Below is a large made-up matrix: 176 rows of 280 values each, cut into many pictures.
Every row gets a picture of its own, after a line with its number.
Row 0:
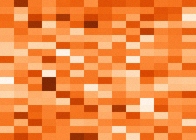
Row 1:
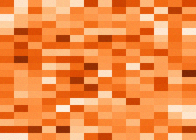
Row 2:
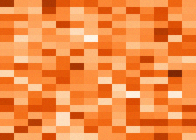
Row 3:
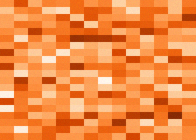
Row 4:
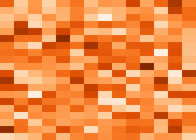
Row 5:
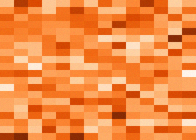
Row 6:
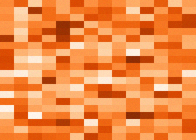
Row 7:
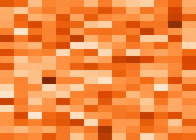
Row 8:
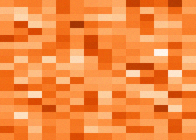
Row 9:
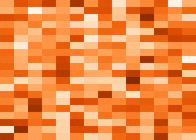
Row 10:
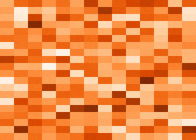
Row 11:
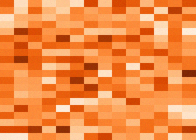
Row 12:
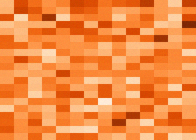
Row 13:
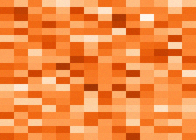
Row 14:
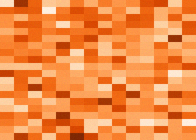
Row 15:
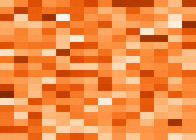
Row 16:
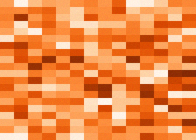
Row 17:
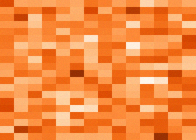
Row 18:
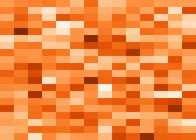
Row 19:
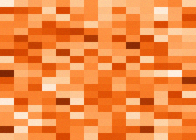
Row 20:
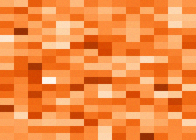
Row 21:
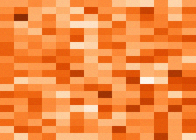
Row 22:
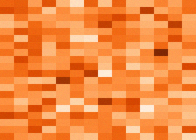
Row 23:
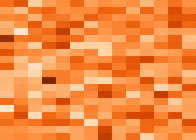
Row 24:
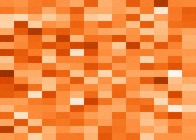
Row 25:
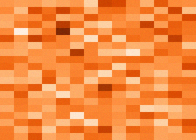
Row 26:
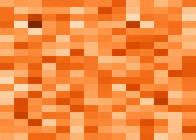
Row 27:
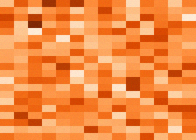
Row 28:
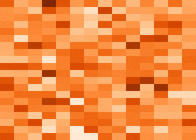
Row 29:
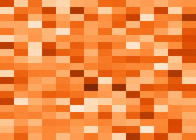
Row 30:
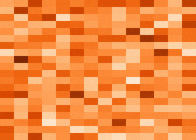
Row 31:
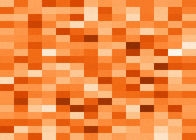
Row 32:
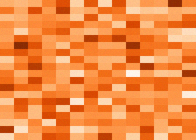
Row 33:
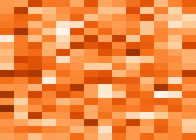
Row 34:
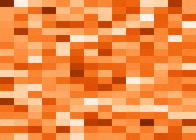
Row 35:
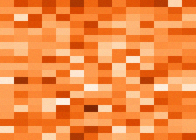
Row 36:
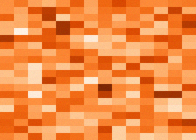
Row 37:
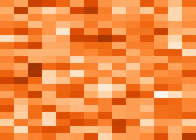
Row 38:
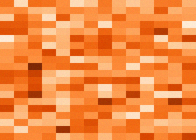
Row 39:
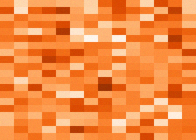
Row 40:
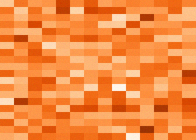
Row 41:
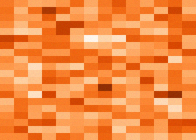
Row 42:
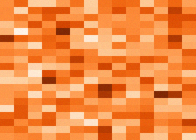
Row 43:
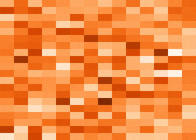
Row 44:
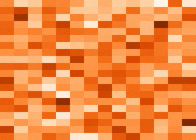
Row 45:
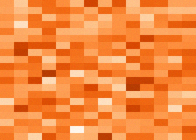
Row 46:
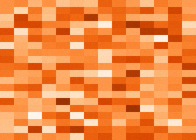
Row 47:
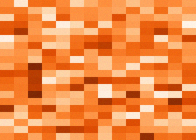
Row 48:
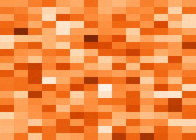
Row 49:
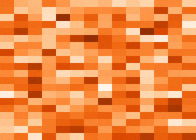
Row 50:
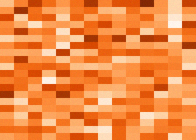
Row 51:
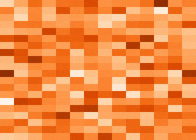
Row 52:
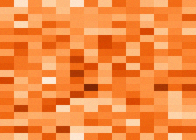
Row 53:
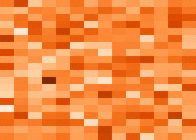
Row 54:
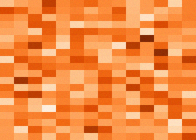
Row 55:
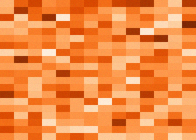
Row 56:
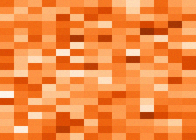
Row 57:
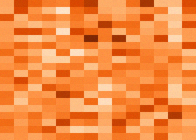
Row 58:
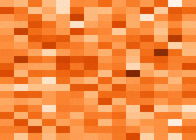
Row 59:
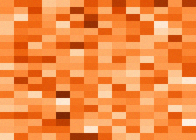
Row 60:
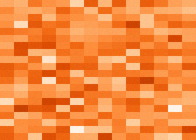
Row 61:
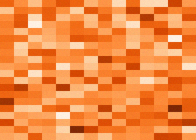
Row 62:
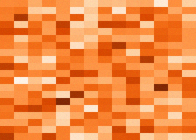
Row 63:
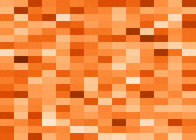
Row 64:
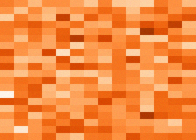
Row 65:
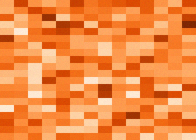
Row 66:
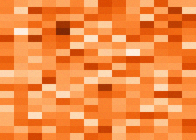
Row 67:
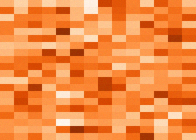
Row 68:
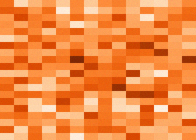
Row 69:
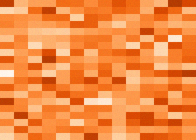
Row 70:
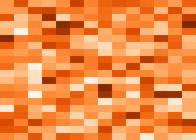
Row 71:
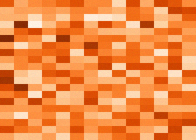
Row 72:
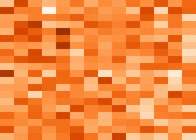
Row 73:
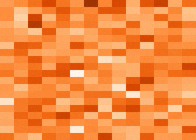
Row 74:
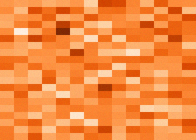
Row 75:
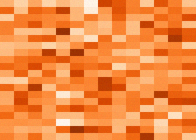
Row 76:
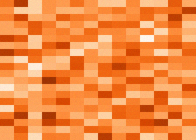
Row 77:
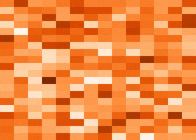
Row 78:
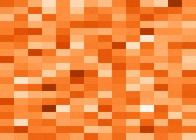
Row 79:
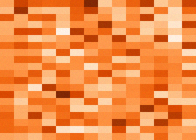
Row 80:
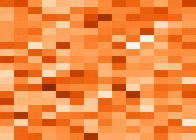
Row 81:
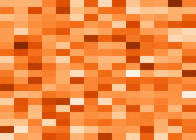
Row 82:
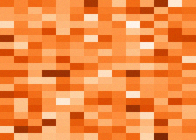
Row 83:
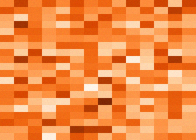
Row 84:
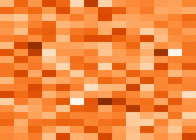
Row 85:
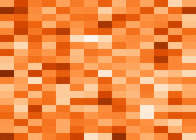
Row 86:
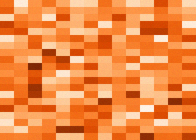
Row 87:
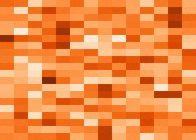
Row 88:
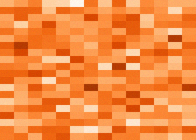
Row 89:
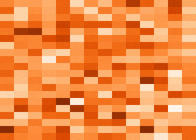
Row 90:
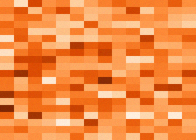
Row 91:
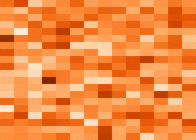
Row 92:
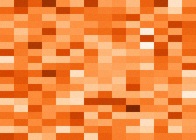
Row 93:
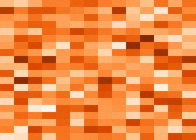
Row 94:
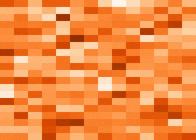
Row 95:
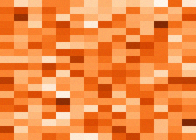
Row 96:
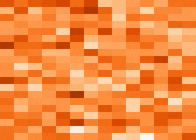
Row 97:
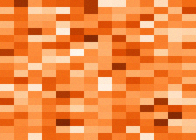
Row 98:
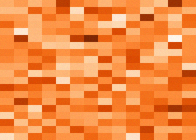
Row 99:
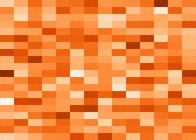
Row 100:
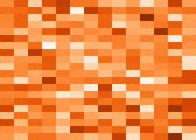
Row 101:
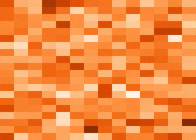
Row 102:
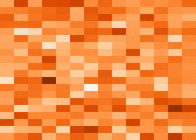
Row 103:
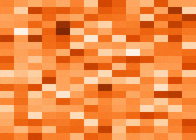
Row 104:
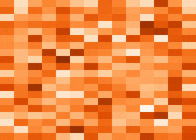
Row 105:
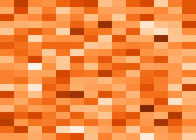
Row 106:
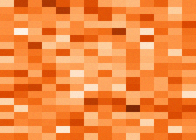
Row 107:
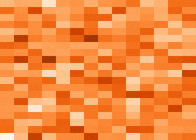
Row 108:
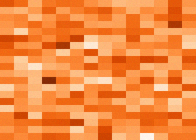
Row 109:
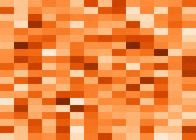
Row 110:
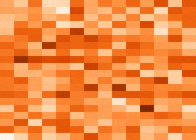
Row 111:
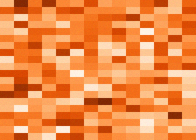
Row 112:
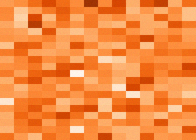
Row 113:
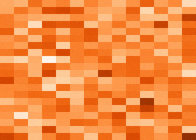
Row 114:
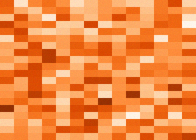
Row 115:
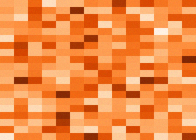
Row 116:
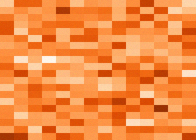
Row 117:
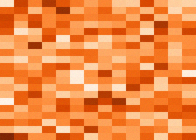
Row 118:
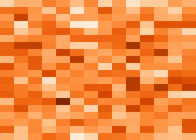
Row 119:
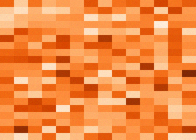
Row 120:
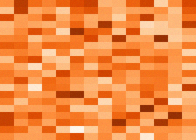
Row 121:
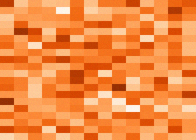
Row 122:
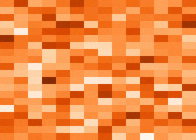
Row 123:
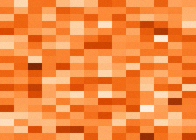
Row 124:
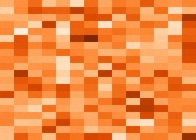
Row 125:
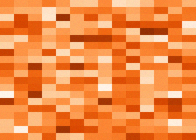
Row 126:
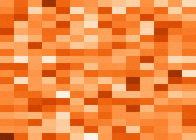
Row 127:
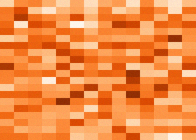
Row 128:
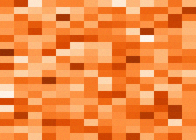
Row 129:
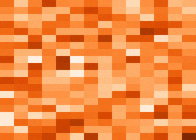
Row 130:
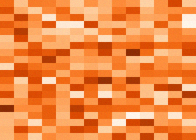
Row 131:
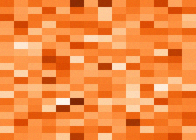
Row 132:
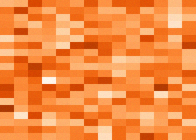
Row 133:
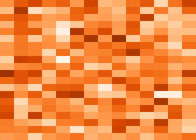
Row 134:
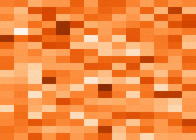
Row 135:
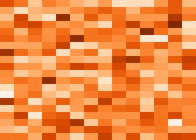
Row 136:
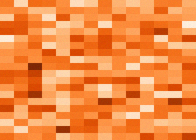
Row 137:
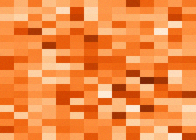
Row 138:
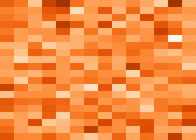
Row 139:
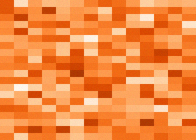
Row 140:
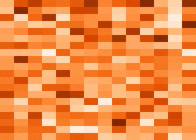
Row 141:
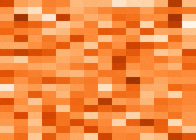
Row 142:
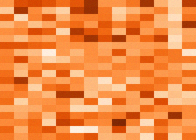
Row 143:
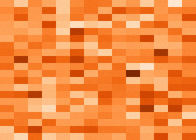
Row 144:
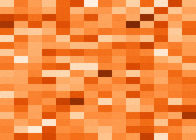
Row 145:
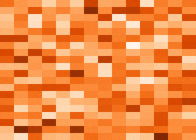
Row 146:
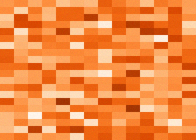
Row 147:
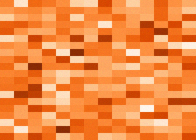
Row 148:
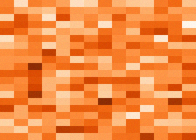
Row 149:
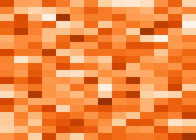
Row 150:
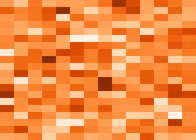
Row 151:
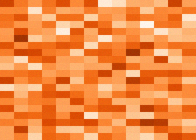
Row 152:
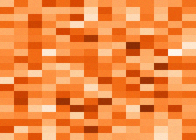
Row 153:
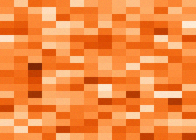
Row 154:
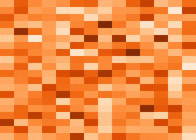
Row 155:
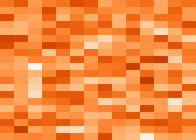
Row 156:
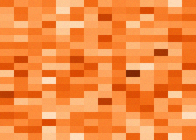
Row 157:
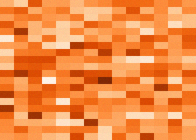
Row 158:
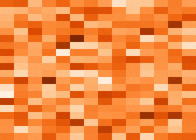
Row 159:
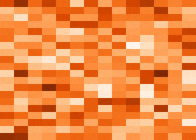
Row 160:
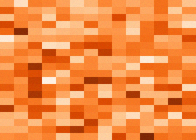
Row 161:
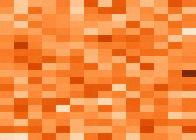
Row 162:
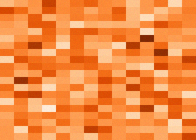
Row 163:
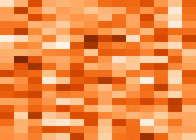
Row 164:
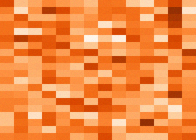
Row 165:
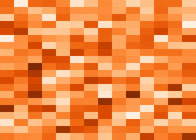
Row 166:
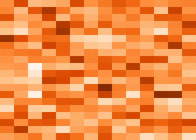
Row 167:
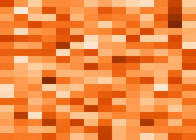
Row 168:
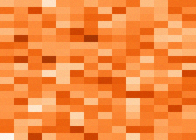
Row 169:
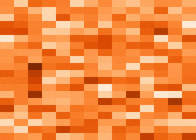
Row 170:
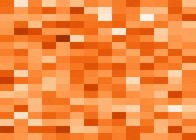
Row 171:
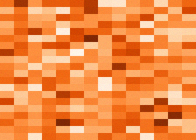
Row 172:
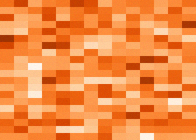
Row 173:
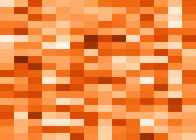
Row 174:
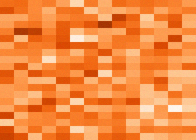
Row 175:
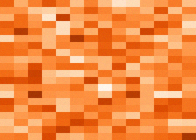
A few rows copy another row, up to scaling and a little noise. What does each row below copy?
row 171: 97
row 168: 107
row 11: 1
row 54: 162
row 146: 46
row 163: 173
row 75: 67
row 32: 81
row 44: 95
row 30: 63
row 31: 152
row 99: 51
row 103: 66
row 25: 74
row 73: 112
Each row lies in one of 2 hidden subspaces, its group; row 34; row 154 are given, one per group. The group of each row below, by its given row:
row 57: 154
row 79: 154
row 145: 34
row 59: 34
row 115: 34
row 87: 154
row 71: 34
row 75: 154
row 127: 34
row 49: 154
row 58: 34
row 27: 34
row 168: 34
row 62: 34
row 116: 34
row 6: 154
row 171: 154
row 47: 154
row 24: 34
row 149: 154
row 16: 34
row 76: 154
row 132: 154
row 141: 154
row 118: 34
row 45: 34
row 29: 34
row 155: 154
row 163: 154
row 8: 34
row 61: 34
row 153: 154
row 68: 34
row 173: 154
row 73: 34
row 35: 34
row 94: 154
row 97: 154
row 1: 34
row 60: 34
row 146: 154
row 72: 34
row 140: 154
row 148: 154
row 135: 154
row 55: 154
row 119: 34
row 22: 34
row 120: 154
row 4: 34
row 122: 154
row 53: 154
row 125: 154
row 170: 34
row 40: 34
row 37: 154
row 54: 34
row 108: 154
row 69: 34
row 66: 154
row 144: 34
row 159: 34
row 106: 34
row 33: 154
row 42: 154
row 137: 34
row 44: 34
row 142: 154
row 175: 154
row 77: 154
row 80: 34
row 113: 34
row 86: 154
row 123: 154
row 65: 154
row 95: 34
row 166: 154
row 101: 34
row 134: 154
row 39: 154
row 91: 154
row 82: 34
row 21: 34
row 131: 34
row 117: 34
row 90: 154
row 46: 154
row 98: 34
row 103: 154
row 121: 34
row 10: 34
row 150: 154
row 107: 34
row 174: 34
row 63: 154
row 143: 34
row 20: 154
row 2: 34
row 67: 154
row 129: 154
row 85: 34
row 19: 34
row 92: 34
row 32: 34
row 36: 154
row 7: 154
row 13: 34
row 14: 34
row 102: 34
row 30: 154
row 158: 154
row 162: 34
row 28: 34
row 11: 34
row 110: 34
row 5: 34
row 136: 154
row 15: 154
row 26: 34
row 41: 154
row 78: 34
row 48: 154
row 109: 34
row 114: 154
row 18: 154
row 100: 34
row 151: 154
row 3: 154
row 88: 34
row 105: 154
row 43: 34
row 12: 154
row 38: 154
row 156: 34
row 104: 154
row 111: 34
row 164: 154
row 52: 34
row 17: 34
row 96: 154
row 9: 34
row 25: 154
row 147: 154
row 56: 154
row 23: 154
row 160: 154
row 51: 34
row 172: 154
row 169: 154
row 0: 34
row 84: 34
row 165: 154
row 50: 154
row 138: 34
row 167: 154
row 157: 154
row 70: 154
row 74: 154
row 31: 34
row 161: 34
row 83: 34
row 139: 34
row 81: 34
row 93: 34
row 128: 154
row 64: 154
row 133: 154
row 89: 34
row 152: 34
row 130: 154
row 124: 34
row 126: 34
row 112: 34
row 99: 34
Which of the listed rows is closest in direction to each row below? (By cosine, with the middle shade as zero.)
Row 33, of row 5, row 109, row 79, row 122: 79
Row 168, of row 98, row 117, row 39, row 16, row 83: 98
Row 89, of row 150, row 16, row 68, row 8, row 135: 8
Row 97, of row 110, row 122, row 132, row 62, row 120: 120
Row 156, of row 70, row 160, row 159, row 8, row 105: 159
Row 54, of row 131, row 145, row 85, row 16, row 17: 16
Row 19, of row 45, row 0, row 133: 45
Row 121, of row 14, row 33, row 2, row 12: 12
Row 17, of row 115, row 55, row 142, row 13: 13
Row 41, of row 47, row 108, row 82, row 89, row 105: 108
